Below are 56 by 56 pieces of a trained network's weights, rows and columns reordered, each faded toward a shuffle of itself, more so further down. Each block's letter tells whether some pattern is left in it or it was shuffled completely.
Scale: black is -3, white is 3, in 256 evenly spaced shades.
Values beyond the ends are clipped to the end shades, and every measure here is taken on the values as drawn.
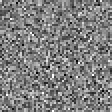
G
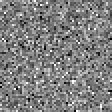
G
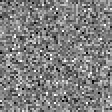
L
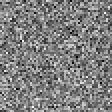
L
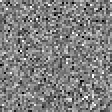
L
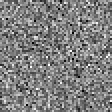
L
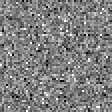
L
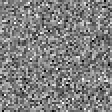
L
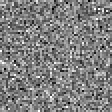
G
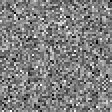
G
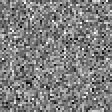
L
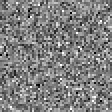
G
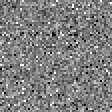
L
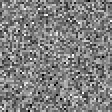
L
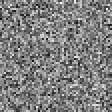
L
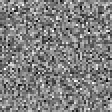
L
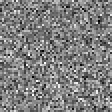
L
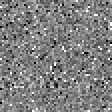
L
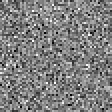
G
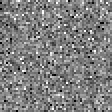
G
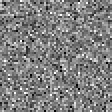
G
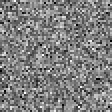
G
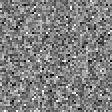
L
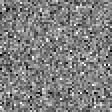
L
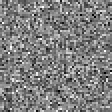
G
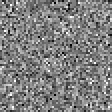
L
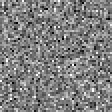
L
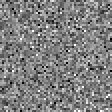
G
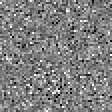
L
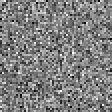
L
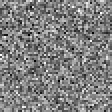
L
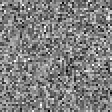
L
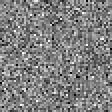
G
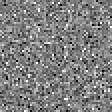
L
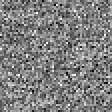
L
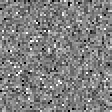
G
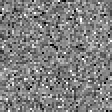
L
